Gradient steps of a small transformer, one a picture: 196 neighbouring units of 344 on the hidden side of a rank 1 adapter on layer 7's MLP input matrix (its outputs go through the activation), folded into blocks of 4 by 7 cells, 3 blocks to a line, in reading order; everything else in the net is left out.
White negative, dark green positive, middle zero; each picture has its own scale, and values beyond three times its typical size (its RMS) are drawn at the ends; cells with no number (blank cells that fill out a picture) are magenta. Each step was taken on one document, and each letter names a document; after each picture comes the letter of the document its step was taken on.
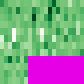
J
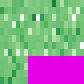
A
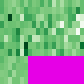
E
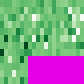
E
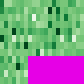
J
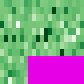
E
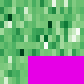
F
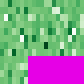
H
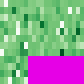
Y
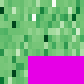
A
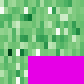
F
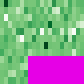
H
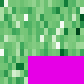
Y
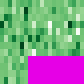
E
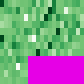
J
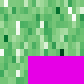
Y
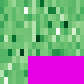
F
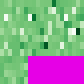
H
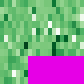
E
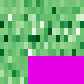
E
